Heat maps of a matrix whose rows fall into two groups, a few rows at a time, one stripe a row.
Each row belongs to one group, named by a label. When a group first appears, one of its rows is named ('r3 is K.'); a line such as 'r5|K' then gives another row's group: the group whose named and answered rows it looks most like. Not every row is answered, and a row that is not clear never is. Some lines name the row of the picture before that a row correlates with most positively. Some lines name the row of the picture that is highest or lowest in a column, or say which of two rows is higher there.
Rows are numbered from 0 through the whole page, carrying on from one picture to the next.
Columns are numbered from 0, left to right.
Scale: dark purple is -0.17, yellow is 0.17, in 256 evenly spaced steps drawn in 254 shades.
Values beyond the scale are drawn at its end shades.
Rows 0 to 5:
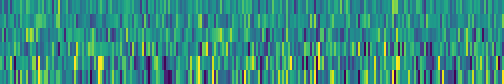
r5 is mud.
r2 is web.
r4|mud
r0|web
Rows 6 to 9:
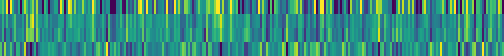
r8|web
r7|web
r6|web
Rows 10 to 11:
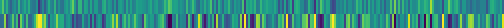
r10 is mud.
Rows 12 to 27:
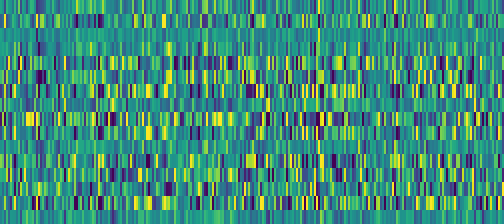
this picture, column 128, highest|18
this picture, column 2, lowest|20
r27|web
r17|mud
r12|mud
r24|web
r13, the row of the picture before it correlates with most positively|11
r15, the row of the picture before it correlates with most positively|10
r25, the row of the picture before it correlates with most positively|11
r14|mud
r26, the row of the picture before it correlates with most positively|10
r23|mud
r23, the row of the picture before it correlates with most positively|10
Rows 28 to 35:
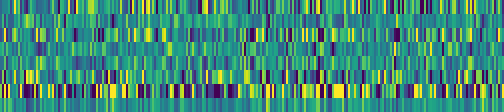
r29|web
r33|web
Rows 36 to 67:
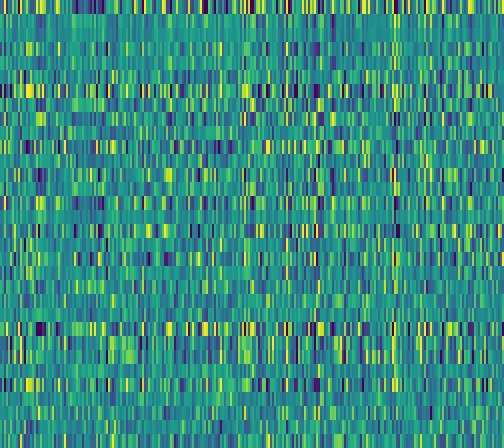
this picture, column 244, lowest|59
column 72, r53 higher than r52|No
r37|mud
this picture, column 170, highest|60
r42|web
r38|mud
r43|mud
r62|mud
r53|web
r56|mud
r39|web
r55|web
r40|mud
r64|web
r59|mud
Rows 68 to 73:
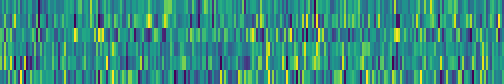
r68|mud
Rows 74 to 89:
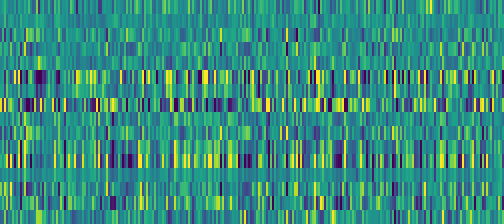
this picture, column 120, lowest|80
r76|web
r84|web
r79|mud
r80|mud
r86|web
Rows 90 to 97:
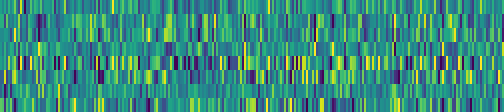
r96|web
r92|mud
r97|mud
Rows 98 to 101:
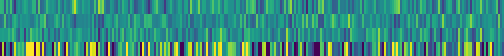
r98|mud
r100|web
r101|web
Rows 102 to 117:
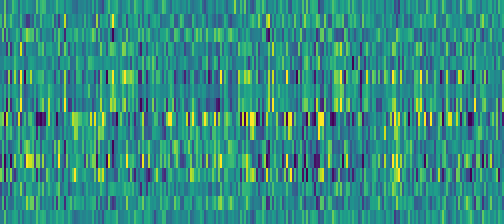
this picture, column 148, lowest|107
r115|web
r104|web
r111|mud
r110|mud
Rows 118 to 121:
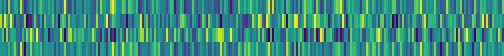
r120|web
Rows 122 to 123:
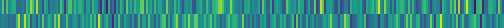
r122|web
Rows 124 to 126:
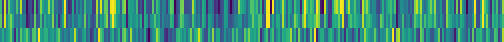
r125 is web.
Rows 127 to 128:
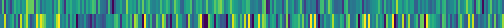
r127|web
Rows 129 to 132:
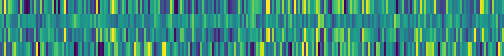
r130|mud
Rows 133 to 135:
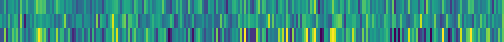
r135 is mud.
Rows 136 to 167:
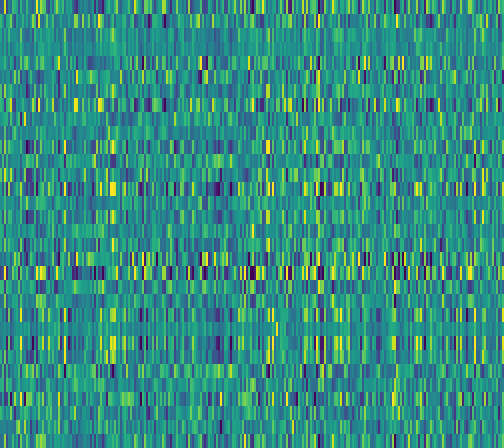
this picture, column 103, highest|154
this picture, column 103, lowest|140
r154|mud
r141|mud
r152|mud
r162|web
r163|mud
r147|web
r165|mud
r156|mud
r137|mud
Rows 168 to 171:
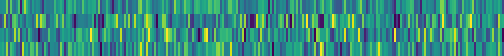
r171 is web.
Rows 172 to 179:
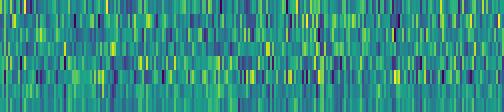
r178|web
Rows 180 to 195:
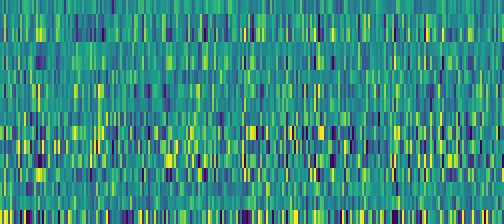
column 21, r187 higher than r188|No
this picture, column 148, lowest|185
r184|mud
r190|web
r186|mud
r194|mud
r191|mud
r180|web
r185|web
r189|mud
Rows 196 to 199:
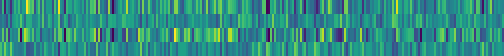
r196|web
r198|web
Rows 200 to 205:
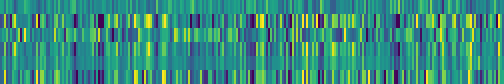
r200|mud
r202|web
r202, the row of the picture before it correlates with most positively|198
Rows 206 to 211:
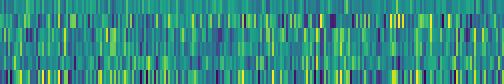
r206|web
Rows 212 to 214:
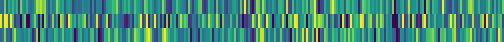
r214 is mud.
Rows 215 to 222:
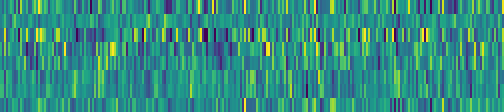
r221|mud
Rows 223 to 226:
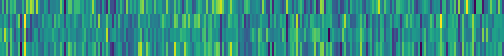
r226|web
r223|web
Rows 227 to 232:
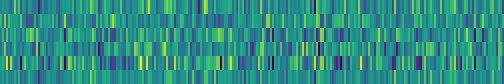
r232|mud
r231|web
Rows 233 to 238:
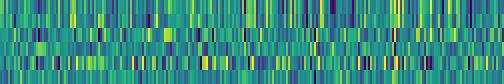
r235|mud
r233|mud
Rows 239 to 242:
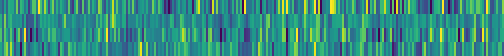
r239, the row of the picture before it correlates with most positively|236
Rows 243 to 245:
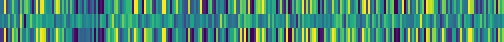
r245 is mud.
